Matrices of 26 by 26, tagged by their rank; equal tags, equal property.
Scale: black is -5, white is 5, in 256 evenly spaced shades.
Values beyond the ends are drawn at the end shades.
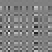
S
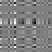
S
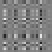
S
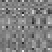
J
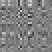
J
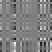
S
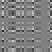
S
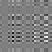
S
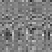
J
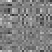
J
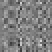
J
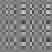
S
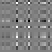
S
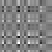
S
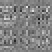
J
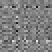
J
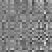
J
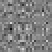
J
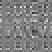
J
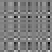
S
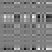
S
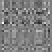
J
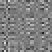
J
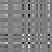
S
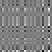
S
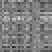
J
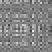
J
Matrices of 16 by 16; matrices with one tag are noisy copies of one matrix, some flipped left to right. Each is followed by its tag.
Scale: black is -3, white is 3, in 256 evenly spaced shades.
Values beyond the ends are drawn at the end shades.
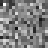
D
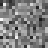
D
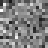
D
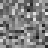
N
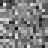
D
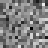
D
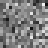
D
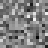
N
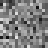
D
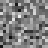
N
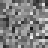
D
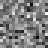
N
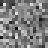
D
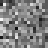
D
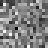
D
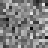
D
